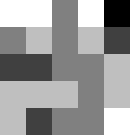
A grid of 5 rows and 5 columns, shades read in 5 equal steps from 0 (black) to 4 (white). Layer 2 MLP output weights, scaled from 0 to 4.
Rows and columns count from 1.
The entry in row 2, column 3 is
2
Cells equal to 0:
1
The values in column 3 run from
2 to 3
